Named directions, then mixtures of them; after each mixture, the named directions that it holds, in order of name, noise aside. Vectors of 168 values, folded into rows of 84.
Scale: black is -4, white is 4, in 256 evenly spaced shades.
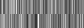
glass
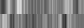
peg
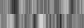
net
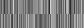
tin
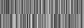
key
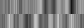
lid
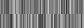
key, net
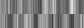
lid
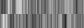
peg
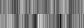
glass, net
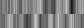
lid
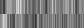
glass, peg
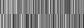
glass, key, tin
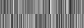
tin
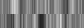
net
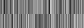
tin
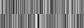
glass, tin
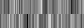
glass, key, lid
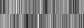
glass, lid, peg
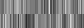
lid, peg, tin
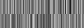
key, tin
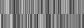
key, net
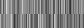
glass, key, net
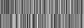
key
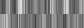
net, peg, tin
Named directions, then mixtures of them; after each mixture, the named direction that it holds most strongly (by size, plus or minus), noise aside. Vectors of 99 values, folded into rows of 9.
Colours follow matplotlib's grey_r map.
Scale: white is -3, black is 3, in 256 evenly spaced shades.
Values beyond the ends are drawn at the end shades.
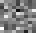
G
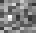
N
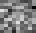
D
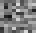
G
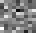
G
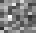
N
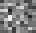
D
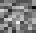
D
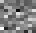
G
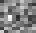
N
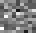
G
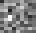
N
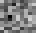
N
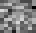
D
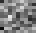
N
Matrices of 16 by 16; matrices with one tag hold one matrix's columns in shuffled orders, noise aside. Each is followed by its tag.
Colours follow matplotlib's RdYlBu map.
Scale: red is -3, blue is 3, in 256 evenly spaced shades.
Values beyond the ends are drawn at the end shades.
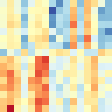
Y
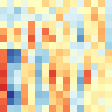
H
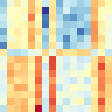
Y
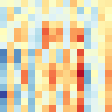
H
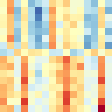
Y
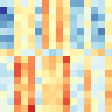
Y
